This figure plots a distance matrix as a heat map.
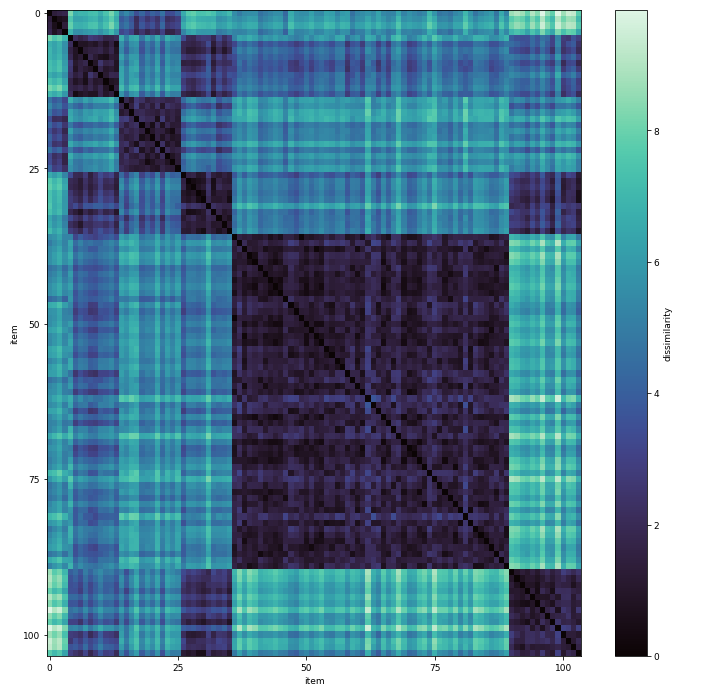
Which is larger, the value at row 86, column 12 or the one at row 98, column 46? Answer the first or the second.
the second
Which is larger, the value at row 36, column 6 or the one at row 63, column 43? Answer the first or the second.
the first
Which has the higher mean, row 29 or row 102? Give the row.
102
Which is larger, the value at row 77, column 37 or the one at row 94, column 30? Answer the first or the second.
the second
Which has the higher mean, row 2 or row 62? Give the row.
2
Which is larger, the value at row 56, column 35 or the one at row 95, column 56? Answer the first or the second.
the second
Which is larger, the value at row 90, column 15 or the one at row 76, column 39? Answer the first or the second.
the first
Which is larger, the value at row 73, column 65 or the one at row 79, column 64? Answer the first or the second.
the second
